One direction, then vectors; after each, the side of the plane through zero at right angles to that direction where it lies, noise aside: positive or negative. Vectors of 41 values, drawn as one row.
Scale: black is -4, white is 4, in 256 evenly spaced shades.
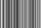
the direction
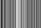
negative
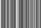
negative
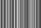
negative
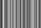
negative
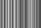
negative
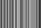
negative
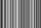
negative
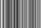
positive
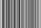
positive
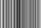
positive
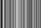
negative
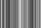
positive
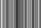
positive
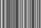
positive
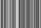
negative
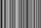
negative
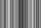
negative
